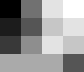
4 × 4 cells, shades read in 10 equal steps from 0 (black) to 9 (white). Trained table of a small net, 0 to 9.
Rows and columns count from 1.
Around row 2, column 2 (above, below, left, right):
4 5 1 7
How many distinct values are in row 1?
4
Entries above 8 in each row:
1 0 0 0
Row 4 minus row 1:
6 2 -2 -6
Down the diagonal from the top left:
0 3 8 3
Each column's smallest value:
0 3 6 3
